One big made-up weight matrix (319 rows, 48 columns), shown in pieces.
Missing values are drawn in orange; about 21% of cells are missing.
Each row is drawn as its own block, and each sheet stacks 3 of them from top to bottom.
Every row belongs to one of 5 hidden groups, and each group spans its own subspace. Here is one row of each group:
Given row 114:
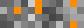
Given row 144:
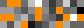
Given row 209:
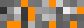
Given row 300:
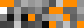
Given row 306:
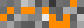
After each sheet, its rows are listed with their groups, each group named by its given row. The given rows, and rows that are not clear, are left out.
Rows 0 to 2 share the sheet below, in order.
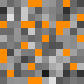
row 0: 300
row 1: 114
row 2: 306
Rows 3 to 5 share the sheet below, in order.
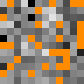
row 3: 114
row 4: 300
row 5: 300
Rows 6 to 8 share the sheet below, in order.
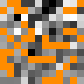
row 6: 209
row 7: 144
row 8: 209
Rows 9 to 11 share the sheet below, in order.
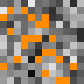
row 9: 114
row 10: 144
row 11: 114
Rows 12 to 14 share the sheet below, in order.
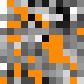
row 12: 114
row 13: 144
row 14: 300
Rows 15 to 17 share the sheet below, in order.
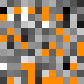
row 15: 300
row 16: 300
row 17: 300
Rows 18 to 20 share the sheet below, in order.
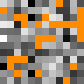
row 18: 114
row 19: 300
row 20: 114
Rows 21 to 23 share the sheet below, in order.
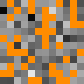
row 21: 114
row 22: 209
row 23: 114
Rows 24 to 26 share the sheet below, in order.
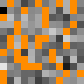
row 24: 300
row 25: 209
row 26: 300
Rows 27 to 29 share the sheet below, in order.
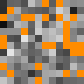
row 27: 114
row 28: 306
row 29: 114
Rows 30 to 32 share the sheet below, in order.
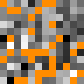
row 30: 114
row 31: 300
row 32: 306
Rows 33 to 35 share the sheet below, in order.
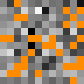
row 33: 144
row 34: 114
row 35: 209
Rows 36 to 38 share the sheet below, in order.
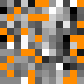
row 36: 114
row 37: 300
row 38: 209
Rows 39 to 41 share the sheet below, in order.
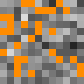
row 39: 209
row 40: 306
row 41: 144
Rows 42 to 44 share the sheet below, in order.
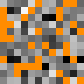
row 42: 209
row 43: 114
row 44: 144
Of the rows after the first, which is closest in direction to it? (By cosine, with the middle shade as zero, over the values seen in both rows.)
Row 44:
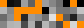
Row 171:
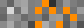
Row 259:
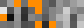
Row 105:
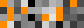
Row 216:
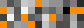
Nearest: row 216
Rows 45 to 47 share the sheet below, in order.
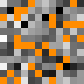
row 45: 209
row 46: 300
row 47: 209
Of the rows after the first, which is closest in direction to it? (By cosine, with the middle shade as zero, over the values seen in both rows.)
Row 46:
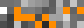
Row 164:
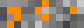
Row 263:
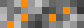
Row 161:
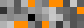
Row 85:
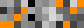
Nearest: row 263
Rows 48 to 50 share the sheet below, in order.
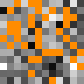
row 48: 114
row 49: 114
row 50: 114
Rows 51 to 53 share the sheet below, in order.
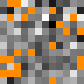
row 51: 306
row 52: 144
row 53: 306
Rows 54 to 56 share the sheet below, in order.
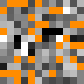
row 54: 300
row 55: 209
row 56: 209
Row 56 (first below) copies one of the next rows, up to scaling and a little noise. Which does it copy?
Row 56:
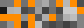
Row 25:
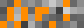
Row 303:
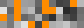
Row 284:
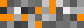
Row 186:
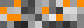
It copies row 186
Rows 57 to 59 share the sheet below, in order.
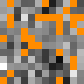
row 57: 209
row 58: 300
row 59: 114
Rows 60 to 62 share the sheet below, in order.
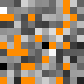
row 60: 300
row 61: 306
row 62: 300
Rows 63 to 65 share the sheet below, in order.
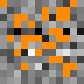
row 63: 209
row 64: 144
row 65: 144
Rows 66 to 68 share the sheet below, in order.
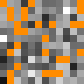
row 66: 300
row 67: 300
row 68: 114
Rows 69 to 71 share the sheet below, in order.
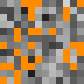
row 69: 300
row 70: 114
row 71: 114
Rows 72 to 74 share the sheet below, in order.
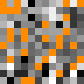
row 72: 114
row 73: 306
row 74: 306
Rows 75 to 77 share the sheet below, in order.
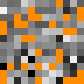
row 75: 300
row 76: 209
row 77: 114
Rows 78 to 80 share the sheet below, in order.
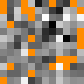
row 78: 306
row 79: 209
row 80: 209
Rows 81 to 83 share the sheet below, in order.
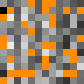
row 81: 300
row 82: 300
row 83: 144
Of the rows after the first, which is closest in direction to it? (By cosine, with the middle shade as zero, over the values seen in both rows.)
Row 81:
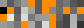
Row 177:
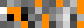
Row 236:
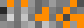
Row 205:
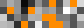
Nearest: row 236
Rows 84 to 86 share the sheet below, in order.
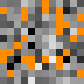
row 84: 300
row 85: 114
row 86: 144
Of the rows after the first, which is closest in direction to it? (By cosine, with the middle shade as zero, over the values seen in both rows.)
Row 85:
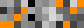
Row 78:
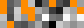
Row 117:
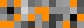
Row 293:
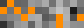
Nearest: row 117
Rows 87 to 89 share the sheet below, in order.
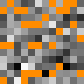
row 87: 306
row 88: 144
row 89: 209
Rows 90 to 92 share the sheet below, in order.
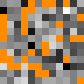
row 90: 300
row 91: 114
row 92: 209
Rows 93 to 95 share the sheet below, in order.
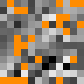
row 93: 209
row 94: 209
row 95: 209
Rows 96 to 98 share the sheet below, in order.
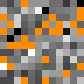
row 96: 144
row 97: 144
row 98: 300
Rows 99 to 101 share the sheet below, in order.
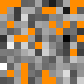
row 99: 209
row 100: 300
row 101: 300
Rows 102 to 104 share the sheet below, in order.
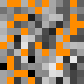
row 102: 114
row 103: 209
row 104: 114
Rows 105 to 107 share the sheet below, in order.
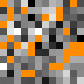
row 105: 114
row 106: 144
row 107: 300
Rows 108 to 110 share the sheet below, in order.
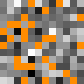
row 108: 144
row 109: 144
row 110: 114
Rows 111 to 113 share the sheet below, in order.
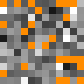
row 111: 114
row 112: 300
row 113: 209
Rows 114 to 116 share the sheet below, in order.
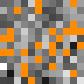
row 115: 306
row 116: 300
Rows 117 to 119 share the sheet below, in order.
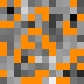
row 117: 306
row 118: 306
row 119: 306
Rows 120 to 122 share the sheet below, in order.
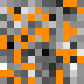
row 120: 209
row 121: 300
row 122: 114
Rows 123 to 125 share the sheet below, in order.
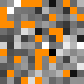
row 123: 144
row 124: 306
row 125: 144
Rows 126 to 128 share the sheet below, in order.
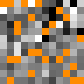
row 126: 114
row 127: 144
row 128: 306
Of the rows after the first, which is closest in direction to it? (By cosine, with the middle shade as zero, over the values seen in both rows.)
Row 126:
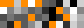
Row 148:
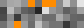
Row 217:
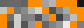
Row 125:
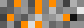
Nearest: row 217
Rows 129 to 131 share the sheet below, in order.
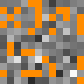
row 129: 306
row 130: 144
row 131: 144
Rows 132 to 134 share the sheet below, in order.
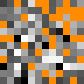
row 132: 114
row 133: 209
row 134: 209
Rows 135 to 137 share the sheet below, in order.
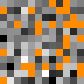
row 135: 209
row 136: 300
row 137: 306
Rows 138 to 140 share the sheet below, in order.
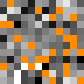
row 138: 209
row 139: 300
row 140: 144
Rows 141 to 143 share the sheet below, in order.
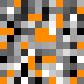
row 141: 306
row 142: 144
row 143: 209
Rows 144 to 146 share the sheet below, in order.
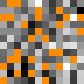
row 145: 209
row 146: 300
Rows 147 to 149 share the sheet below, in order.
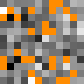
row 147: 300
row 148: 144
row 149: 144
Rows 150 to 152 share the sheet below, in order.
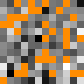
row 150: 144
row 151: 144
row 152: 300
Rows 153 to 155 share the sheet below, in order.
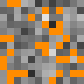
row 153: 306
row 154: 306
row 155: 114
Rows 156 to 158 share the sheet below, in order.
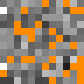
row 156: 300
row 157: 209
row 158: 300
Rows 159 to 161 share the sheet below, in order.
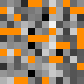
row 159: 306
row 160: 114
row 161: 114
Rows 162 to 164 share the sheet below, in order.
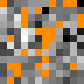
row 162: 144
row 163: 300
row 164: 144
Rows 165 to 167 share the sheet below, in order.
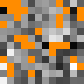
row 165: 114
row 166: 306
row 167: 114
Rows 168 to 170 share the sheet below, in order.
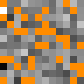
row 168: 300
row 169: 209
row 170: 300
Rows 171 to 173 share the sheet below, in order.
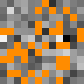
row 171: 144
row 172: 209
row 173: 144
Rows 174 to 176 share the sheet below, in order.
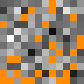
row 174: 209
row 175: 144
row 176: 306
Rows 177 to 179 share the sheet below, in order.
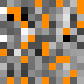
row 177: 300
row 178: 300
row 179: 300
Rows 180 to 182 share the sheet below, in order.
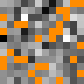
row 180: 209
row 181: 300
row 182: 114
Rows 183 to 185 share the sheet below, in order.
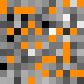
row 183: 300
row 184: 144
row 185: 300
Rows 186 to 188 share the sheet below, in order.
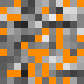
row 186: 209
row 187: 144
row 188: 209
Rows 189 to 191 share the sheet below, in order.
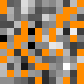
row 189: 300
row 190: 114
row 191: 300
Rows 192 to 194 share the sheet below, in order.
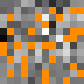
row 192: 306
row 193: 114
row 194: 144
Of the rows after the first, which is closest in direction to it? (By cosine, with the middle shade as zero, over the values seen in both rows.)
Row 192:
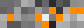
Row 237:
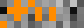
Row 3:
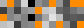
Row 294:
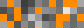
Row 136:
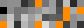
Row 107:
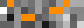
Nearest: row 107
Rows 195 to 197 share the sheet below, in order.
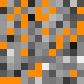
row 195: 114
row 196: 306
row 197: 144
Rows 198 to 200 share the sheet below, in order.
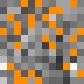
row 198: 209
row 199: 209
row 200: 114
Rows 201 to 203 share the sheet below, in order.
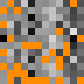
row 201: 114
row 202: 114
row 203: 114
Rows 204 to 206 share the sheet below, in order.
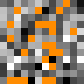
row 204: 144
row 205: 300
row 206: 144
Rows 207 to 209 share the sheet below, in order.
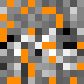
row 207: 114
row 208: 209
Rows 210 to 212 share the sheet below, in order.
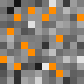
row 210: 144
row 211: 306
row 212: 144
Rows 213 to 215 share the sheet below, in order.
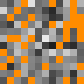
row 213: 114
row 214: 209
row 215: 306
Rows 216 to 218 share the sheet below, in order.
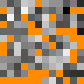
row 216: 300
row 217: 144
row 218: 306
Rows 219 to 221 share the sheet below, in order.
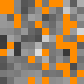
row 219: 300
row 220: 144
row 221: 114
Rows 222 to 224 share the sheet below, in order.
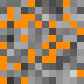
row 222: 306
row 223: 306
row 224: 306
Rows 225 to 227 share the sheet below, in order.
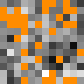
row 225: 300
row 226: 306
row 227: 306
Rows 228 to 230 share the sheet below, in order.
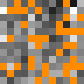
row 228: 114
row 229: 114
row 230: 306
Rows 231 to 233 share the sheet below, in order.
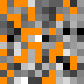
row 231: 114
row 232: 144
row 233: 209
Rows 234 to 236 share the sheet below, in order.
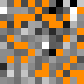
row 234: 114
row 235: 306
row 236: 300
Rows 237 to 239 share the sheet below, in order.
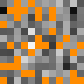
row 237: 114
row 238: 114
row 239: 300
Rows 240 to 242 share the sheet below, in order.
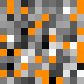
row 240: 300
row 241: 306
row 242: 306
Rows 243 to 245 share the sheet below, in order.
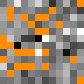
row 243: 144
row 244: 144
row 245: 300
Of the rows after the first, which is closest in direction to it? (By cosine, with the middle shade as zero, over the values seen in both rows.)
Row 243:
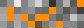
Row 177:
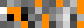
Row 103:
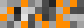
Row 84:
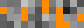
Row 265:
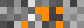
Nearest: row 103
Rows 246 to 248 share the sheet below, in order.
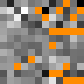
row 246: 144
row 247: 114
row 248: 306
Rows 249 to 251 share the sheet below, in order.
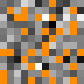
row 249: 306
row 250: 209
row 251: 144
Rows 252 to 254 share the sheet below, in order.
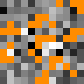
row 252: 114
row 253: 114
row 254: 306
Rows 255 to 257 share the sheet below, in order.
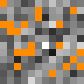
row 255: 306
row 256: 306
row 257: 144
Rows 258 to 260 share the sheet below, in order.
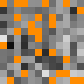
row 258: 114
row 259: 300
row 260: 306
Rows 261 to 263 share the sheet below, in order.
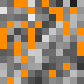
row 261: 114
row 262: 144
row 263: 144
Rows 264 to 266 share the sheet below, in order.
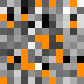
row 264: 300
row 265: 114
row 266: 144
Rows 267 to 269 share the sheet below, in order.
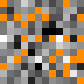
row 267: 306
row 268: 209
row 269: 144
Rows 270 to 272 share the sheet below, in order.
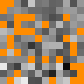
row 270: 114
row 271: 114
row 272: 209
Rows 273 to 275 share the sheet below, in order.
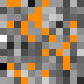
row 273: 114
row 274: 300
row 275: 300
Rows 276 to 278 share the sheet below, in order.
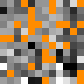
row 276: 114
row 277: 114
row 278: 209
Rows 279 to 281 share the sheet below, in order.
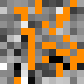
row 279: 209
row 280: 209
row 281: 209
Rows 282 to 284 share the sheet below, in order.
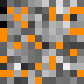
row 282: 114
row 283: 306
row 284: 209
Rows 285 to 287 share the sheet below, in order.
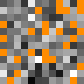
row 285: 114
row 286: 209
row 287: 144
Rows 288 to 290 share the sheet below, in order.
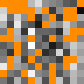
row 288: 144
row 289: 114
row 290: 114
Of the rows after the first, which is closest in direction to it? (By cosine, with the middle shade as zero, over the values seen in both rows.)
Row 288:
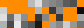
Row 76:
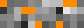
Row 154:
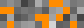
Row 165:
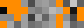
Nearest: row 76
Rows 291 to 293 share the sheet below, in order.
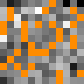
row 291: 144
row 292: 300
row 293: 114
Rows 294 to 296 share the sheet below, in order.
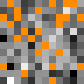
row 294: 300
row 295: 114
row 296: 306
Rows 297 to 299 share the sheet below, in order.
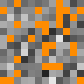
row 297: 300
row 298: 209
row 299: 306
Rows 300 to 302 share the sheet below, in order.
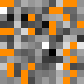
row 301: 306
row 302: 209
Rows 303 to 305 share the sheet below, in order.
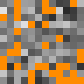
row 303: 209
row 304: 209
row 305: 144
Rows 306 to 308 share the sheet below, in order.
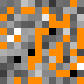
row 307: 144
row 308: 144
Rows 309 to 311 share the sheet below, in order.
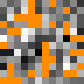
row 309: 300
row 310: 300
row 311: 300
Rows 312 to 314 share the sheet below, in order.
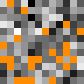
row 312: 114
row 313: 144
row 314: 144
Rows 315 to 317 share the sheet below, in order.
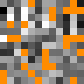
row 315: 300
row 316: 300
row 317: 114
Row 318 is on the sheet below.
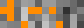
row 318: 300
